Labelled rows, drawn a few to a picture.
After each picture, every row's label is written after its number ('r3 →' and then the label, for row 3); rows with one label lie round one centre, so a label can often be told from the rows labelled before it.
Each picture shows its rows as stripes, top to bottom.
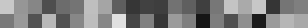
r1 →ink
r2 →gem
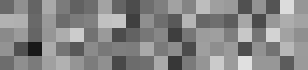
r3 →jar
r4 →gem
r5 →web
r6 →jar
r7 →web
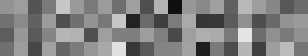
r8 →web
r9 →gem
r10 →web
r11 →gem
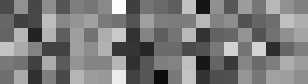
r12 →gem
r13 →jar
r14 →gem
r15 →ink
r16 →gem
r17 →gem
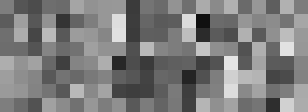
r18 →jar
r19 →gem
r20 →gem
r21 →jar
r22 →ink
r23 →ink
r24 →ink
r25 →jar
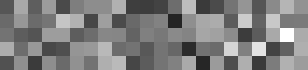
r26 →gem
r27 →web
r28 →jar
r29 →ink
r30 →gem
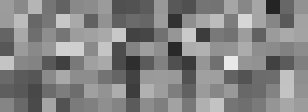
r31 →ink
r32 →web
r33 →gem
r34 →web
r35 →ink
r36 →jar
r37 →jar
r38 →jar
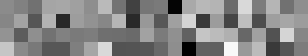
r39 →web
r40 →gem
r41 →jar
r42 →ink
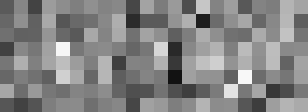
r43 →jar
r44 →gem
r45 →jar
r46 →web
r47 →web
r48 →web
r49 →ink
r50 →jar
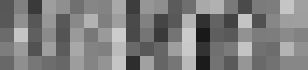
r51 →jar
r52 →gem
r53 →gem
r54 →gem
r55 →gem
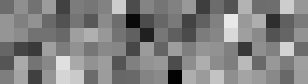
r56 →gem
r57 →ink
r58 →ink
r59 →jar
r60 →web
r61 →web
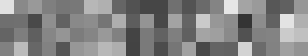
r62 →ink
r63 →jar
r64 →jar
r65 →gem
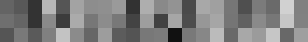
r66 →jar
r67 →jar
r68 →web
